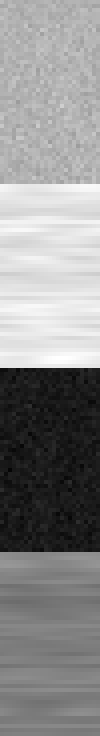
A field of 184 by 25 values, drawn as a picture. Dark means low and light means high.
It is made of 4 by 1 panels. Panel 1,1: high, fine-grained, faint in contrast. Panel 2,1: very high, streaked across, faint in contrast. Panel 3,1: very low, fine-grained, faint in contrast. Panel 4,1: middling, streaked across, faint in contrast.
